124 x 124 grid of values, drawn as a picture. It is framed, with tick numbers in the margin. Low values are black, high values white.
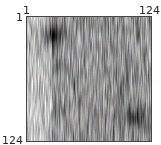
Mirror symmetry: none. Seam: vertical, 20% of the way across, the left part higher. Dips: two. Grain: streaks running down.
